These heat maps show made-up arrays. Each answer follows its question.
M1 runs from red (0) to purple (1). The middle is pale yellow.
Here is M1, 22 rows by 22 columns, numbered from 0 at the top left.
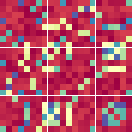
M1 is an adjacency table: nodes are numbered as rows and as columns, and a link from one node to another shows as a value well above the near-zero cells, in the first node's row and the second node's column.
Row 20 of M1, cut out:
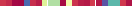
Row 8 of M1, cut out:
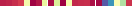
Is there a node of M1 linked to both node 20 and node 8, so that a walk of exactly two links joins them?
yes
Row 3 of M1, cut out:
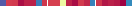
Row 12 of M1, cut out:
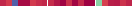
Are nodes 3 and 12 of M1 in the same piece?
no
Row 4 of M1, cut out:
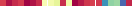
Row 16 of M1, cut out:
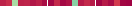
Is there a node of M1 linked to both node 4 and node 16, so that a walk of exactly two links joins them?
no
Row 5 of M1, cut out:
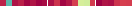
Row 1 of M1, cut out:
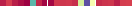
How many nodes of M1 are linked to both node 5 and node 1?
2
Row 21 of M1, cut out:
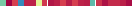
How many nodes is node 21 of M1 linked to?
4
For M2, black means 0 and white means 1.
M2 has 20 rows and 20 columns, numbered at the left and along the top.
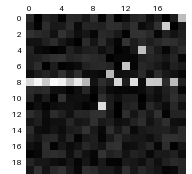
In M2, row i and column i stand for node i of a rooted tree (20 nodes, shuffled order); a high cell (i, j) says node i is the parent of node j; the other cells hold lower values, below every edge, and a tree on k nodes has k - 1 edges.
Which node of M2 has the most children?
8
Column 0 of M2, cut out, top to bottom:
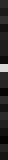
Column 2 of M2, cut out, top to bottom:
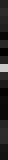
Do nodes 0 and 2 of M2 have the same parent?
yes
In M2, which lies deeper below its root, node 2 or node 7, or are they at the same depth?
the same depth
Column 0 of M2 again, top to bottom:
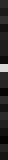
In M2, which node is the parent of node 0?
8
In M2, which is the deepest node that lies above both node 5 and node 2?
8
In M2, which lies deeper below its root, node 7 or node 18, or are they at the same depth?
the same depth
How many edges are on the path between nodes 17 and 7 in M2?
3
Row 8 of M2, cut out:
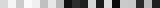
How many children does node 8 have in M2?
13
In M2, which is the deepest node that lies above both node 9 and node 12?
8
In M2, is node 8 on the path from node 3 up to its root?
yes
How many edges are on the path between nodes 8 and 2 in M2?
1
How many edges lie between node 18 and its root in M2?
1
